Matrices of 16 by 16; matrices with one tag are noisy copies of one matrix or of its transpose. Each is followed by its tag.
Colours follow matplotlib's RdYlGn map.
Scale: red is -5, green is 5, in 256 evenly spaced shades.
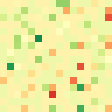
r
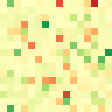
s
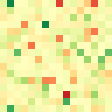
s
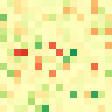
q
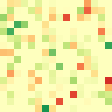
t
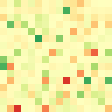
r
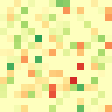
r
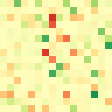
q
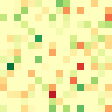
r
